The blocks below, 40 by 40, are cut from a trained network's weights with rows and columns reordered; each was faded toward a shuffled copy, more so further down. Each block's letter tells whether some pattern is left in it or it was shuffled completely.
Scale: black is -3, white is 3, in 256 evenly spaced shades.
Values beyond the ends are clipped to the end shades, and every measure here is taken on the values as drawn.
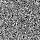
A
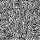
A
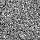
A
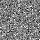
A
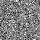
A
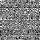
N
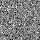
A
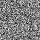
A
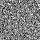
A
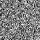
N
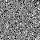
A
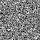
A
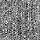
N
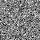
A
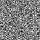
N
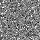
A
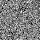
A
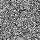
A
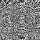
N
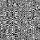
N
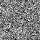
A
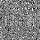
N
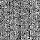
N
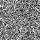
A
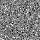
A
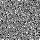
A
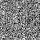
N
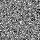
A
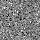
A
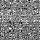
N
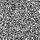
A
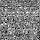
N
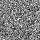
A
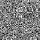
N
